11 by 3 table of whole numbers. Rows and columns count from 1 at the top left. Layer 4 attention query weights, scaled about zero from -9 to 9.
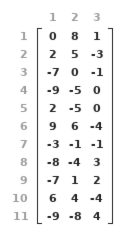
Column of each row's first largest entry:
2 2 2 3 1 1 2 3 3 1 3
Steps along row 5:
down up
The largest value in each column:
9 8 4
